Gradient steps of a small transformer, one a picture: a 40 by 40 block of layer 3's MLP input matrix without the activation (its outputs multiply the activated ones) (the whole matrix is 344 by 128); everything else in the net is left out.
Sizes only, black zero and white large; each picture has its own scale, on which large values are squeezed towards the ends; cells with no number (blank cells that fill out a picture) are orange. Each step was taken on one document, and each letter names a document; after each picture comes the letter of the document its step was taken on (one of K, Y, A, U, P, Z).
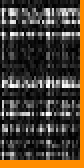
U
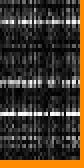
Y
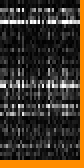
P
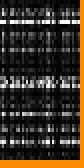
U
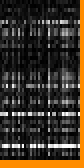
P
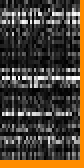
Y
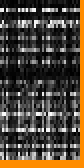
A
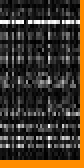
P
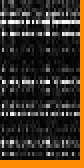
U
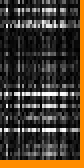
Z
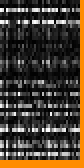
A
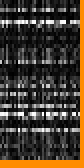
A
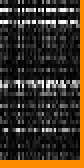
Z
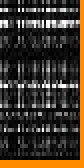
Z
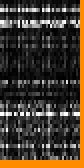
A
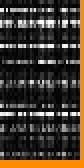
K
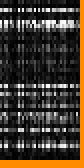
Z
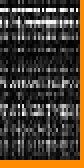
Z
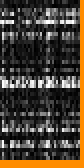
U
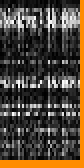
P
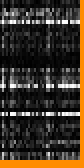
U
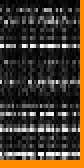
K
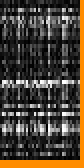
P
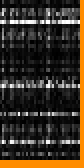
U
